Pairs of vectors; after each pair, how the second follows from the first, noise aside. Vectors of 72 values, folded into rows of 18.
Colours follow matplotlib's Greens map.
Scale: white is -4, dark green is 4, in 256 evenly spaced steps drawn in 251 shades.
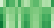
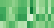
wrapped around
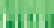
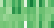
wrapped around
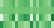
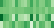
negated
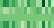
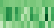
wrapped around
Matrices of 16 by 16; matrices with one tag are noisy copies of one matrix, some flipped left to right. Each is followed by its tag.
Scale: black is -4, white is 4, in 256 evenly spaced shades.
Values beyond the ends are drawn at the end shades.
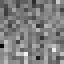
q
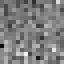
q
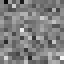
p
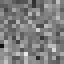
q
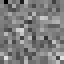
p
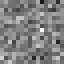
p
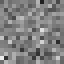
p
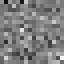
p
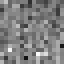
q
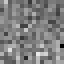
q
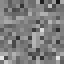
p
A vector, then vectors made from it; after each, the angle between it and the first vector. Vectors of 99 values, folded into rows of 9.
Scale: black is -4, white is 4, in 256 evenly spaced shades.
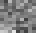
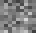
orthogonal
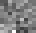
nearly parallel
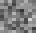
partly aligned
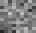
nearly opposite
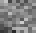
nearly opposite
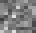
partly aligned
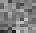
nearly opposite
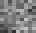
nearly opposite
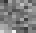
nearly parallel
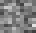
orthogonal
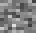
orthogonal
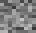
partly aligned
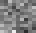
nearly parallel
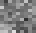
nearly parallel
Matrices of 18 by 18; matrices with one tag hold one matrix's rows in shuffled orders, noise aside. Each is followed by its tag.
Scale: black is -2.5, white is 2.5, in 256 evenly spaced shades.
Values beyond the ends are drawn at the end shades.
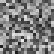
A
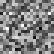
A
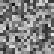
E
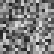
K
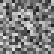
A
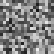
K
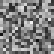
A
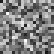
A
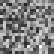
K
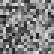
K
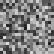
K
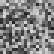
K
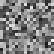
E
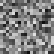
E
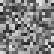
E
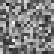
E
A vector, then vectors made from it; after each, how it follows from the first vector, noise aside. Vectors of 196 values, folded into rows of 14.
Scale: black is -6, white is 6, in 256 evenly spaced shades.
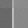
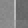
reversed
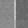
reversed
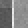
scaled up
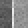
scaled up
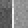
scaled up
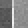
scaled up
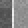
scaled up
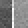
scaled up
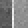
scaled up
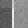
scaled up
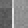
scaled up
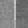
reversed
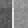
scaled up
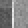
scaled up
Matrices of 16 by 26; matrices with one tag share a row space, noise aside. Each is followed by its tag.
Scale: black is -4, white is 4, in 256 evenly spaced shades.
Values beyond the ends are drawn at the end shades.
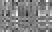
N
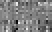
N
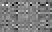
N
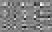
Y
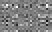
N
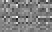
N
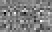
Y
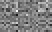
N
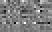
Y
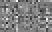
N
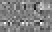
Y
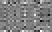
Y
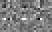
Y
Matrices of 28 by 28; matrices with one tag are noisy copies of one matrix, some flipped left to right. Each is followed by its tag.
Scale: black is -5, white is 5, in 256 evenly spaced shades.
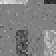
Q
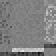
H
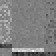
H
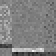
H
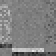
H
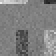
Q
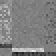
H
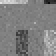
Q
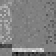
H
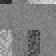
Q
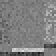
H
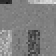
Q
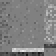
H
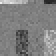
Q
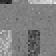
Q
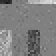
Q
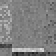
H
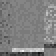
H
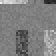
Q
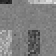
Q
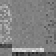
H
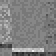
H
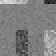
Q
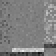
H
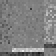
H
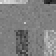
Q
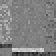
H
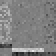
H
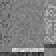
H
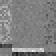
H
